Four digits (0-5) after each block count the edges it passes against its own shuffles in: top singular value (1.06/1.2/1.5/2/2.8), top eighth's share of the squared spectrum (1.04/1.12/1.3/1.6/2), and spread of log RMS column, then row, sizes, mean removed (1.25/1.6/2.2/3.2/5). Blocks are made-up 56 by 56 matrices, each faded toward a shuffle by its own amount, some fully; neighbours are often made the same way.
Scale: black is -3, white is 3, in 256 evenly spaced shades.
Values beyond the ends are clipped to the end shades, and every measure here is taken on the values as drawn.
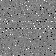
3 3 0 1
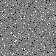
0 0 0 0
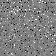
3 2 0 1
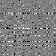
4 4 1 3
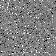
2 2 0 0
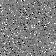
1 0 0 0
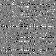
4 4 1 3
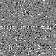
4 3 1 2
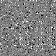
3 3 1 2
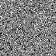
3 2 1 1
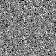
2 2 0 0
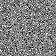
0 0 0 0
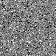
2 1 0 0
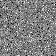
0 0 0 0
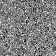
0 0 0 0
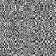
4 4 3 2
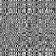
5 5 3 3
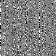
2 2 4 0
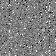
1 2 1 0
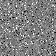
0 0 1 0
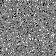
0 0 0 0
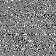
2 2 0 2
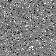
0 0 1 0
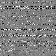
2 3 0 3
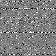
3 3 0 3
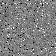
1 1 0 0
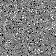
0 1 0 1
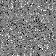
2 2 0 0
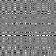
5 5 2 4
